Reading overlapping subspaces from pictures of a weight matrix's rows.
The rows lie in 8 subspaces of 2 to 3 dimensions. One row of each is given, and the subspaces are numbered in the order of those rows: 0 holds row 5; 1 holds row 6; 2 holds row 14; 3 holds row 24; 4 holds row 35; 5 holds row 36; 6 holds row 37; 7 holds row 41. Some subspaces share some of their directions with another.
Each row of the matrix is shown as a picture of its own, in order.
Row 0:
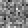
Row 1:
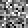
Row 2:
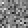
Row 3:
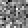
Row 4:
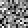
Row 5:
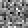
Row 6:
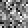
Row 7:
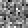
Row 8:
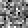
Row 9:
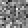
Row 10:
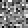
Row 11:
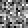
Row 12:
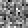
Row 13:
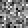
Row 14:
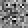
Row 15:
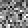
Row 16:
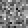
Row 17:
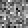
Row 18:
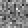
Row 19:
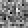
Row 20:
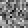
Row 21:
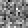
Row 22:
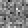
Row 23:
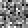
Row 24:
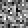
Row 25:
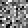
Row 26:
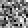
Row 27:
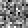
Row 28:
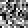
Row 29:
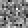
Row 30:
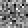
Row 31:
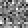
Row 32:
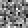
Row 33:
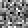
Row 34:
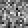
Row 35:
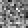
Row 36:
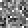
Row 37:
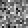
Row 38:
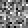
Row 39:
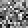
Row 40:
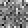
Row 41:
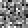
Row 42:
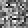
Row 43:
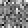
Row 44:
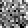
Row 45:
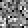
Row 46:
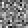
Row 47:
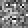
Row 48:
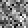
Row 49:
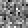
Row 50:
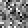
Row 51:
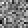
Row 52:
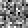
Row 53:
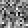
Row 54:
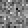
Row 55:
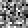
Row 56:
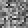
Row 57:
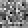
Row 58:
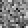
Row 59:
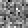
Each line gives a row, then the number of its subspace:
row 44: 4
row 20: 5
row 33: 0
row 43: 4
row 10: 7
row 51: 6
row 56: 2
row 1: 3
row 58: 4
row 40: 4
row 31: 6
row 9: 0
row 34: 7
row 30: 2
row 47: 2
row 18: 2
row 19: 3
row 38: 4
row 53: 7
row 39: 3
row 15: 3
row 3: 0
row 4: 6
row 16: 4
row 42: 2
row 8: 2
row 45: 5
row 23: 7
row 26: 1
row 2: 6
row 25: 0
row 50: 1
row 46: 0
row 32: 1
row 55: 4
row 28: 5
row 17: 6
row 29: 1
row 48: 1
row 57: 3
